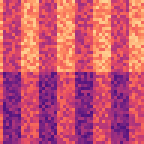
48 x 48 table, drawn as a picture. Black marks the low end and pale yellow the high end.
Overall the values sit about 60% of the way up the scale. The ninth with the highest average is the top right. The top part is higher, up to a seam about 50% of the way down. Neither half mirrors the other. Stripes running up and down repeat 4 times from left to right.
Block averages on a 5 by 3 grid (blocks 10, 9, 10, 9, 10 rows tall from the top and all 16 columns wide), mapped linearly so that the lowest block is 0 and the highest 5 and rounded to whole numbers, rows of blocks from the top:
4 4 5 / 4 4 5 / 2 2 3 / 0 0 1 / 0 0 1
